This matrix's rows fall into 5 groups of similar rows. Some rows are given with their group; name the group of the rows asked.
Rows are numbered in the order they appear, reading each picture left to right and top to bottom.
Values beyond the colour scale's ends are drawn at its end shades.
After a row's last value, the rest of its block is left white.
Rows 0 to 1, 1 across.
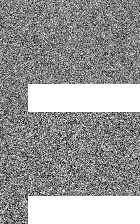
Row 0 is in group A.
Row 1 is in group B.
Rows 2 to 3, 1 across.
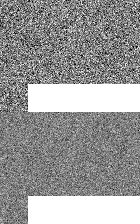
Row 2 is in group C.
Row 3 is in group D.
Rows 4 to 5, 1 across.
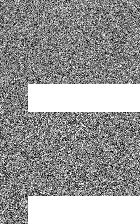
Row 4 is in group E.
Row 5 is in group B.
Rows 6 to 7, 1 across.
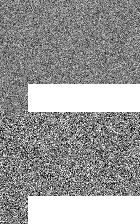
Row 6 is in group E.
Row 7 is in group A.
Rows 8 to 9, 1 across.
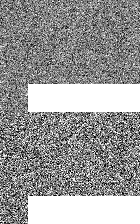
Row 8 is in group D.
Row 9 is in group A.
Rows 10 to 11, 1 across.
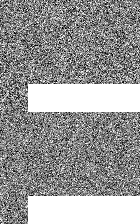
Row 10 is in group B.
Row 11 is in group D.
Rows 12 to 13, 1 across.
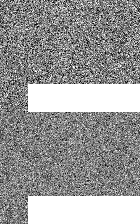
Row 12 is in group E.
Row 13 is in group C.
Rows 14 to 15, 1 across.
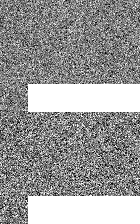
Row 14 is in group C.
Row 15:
C
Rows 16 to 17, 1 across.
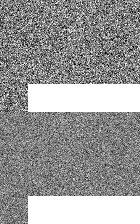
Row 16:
C
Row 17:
E
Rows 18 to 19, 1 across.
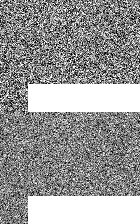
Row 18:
B
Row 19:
E
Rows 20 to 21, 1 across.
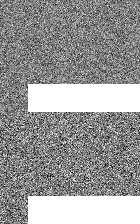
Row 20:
B
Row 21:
A
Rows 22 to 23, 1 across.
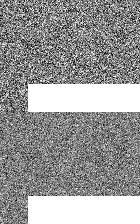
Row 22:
B
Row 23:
D
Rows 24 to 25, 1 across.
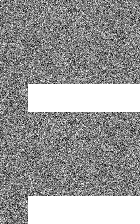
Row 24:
B
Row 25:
B
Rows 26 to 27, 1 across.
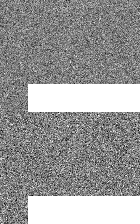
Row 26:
E
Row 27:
D
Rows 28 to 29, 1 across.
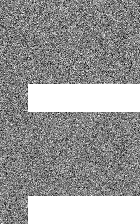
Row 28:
A
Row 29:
D
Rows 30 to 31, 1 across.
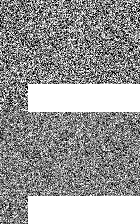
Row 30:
C
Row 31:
C
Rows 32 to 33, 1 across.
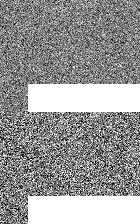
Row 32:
E
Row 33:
A
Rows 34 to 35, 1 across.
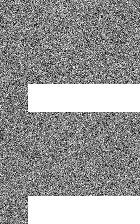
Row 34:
E
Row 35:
C
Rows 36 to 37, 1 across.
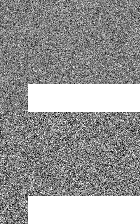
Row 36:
E
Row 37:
B
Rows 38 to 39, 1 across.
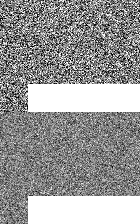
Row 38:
A
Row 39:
B
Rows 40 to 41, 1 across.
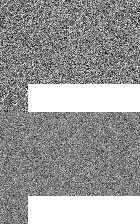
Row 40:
C
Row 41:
A
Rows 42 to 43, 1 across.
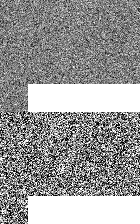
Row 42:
E
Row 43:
D
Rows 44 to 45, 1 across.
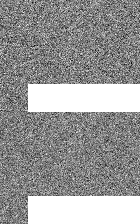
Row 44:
A
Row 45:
C
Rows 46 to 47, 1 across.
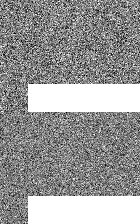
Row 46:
D
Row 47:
E
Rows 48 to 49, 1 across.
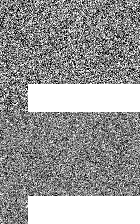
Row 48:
C
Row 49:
D
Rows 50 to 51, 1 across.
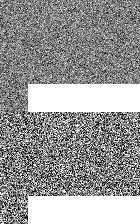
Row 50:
B
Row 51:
D
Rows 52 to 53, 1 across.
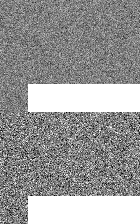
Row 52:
A
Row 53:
A
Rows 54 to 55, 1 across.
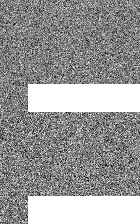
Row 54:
E
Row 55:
C
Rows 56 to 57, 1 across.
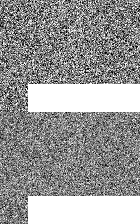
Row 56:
C
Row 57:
C
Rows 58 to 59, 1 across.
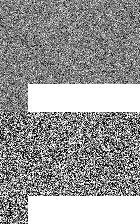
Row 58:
A
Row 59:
C
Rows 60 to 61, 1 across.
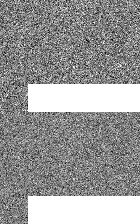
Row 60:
E
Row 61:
E
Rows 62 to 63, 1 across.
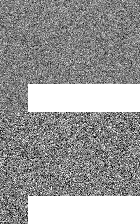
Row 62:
A
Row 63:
A
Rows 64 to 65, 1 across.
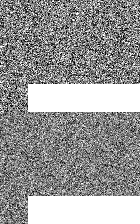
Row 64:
D
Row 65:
B
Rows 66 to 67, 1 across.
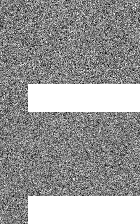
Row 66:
C
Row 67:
E
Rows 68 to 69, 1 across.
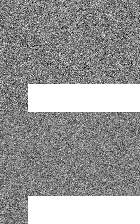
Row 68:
A
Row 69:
B
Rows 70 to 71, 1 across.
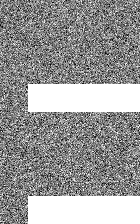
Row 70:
C
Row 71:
A
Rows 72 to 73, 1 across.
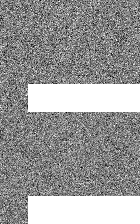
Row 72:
D
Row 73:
C
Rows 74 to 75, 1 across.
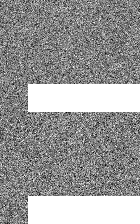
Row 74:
E
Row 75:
C
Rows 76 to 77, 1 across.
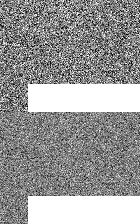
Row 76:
A
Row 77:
A
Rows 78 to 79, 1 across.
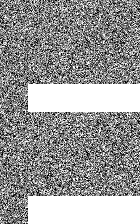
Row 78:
E
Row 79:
E
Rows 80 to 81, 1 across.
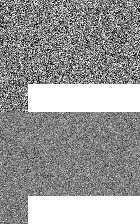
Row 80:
E
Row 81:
A
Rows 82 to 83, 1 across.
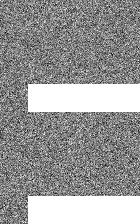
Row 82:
B
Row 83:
C
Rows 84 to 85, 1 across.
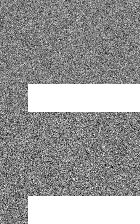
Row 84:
C
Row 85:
E
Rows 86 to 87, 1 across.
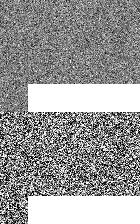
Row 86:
E
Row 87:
B
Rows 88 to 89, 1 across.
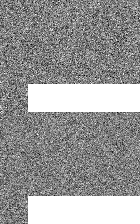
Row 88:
D
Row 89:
B
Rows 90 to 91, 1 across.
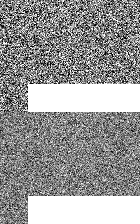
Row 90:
A
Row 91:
B
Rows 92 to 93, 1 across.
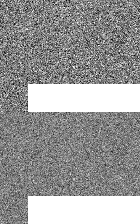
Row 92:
E
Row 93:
E
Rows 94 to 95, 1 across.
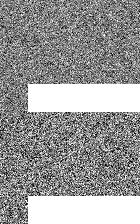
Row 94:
A
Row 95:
C
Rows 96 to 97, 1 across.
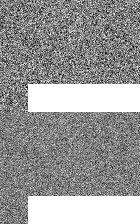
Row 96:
C
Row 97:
A
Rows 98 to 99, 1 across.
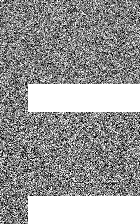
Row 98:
B
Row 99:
A
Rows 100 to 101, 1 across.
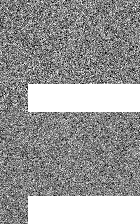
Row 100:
C
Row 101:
A
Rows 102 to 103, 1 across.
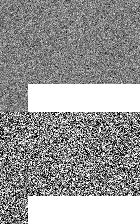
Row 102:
C
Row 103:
E
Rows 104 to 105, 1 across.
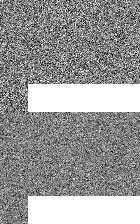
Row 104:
B
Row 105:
E
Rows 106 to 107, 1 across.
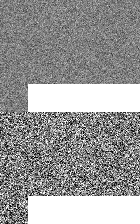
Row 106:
B
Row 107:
B
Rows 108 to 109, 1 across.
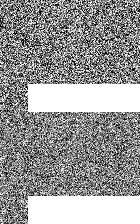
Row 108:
C
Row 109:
D
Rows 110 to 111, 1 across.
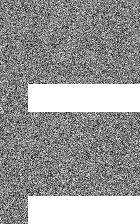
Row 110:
D
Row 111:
E
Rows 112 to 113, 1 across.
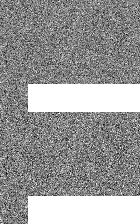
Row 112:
D
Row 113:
D
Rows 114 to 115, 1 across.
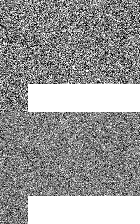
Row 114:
A
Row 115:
A
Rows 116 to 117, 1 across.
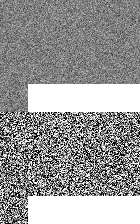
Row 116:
B
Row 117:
E
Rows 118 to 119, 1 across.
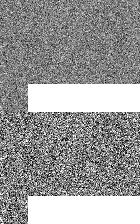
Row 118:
D
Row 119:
D
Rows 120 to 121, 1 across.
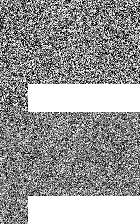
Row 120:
C
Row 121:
D
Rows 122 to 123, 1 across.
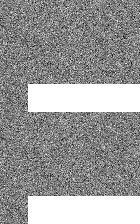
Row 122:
A
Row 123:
A
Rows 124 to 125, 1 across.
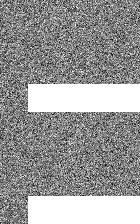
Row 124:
B
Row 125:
C
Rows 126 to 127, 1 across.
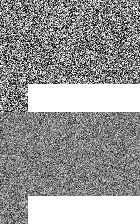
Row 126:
D
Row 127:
B
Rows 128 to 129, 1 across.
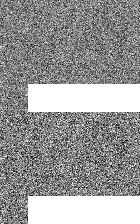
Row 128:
D
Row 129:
D
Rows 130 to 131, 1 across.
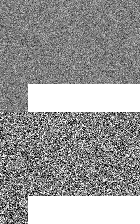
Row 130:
A
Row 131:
B
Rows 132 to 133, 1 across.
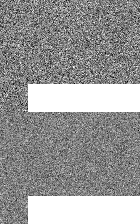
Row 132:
E
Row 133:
D
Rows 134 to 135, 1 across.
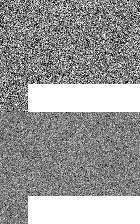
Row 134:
E
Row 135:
C
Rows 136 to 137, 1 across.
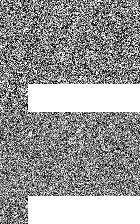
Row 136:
D
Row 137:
C
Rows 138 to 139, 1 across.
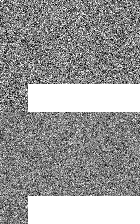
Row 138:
B
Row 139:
C
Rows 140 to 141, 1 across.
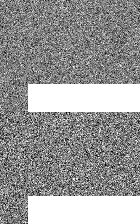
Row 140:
E
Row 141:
E
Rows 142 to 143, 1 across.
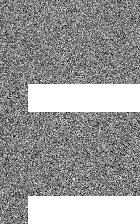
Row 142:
B
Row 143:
E
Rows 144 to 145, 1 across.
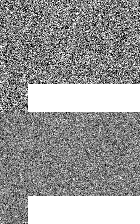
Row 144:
D
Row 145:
E
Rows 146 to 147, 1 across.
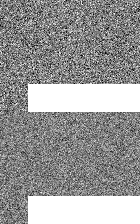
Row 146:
C
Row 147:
B
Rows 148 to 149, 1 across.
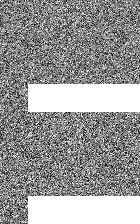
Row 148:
B
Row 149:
C
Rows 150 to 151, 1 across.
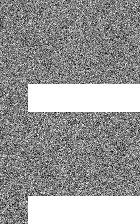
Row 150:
C
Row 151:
B
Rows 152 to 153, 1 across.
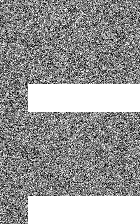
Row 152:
B
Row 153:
A
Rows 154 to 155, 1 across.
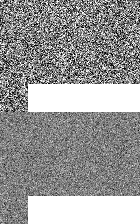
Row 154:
B
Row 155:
D
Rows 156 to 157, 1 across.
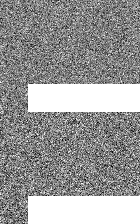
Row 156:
D
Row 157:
B
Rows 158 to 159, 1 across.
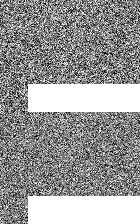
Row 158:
B
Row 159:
E
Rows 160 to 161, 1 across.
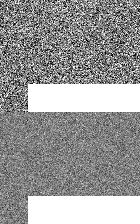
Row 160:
E
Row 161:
B
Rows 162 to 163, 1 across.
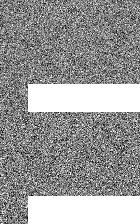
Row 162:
B
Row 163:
D
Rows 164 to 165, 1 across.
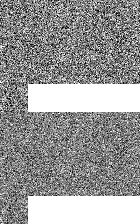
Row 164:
D
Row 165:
D
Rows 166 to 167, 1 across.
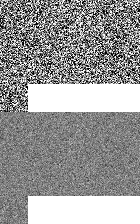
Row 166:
C
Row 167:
C
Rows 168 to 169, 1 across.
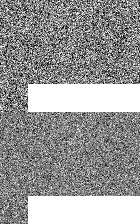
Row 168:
D
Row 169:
C
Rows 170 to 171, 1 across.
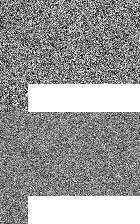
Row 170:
C
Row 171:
A
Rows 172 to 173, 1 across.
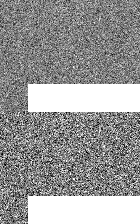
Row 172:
E
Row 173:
E
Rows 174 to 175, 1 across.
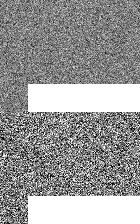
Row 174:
E
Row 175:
A
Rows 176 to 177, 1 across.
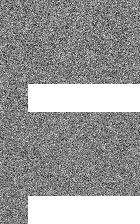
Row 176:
D
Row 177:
A
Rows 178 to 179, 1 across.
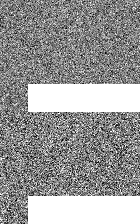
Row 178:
C
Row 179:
D
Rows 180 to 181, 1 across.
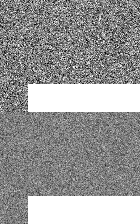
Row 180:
E
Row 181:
E
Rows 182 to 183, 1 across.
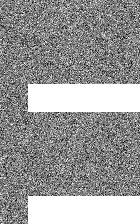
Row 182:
A
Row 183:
D
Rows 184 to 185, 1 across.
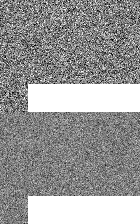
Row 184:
B
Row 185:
E
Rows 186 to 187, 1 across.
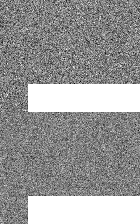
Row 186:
E
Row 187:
D
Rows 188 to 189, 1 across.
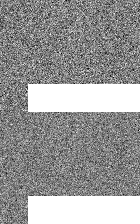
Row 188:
C
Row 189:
D
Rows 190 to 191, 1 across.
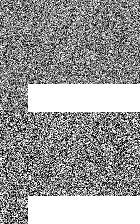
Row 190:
D
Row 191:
D
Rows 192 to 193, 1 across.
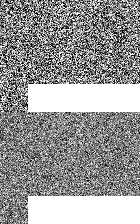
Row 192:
D
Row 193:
C
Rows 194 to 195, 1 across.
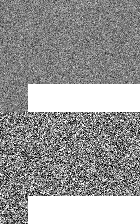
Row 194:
E
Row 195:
B
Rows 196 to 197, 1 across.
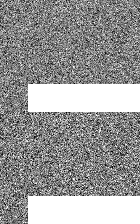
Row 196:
E
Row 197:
E
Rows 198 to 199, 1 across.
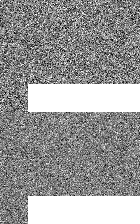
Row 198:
B
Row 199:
A
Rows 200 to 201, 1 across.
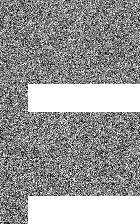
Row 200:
C
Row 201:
A
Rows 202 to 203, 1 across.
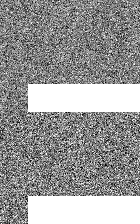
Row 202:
D
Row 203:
C
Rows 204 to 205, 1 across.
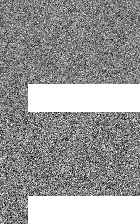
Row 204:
B
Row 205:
D
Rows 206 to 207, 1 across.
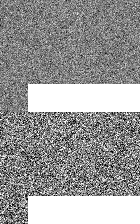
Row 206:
C
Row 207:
B
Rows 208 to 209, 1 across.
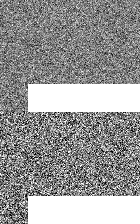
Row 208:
B
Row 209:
B
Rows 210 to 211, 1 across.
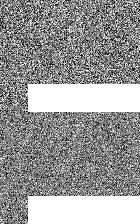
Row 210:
C
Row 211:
D
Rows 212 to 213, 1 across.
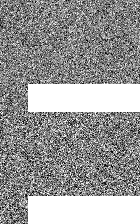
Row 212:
C
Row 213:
B
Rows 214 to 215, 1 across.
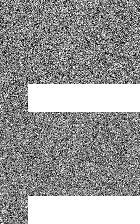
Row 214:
E
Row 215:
D
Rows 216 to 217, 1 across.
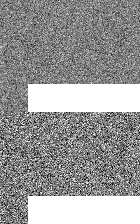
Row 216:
D
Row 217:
A
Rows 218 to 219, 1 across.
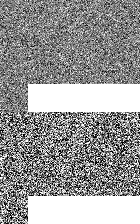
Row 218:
A
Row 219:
D
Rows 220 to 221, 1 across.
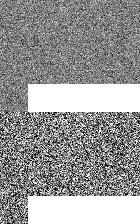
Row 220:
A
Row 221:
E
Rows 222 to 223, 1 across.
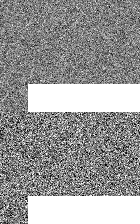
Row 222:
B
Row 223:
C
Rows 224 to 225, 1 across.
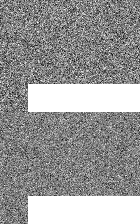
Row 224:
B
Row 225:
A
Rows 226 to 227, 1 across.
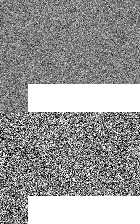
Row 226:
B
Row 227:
A
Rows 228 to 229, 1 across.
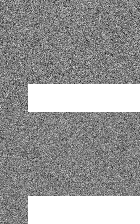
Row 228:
E
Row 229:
A
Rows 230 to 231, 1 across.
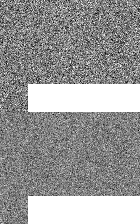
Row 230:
E
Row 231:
D
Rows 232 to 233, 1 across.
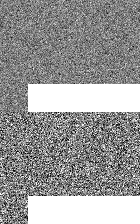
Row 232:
C
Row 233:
D
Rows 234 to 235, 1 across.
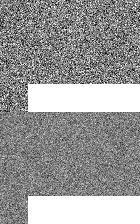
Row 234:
C
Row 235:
B
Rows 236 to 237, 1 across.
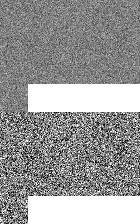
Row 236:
D
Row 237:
D
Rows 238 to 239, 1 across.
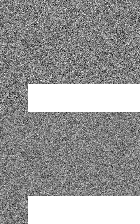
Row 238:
B
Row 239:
B
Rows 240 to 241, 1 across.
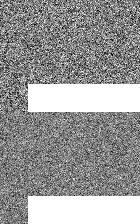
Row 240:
B
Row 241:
E
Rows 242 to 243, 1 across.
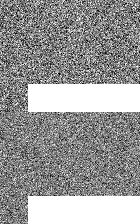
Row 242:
C
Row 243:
A
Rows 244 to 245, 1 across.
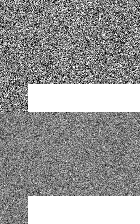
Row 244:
E
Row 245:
E
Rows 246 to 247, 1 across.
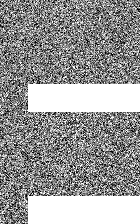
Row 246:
E
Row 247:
B
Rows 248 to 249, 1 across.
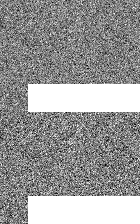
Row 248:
C
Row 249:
C
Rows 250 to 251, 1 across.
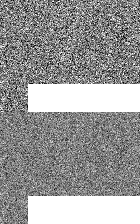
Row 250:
D
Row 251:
D
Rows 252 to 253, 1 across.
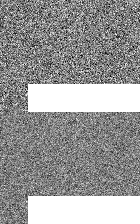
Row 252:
C
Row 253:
B
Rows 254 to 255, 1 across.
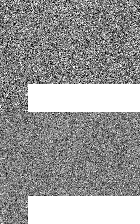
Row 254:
E
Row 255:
D
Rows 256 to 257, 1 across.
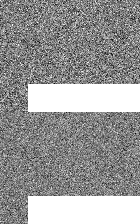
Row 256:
B
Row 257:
A
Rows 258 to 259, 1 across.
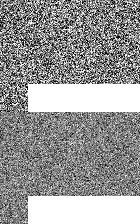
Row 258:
C
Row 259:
C
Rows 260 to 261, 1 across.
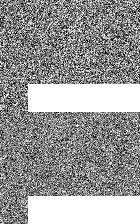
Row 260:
C
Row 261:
D
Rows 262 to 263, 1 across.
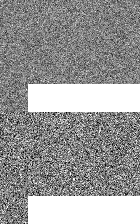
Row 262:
B
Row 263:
E
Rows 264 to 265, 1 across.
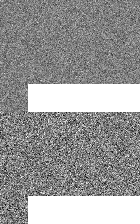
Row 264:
B
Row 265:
B
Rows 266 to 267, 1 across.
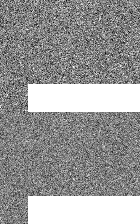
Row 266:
E
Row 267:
E
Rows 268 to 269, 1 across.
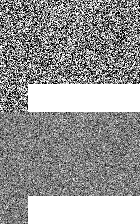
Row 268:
D
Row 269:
E
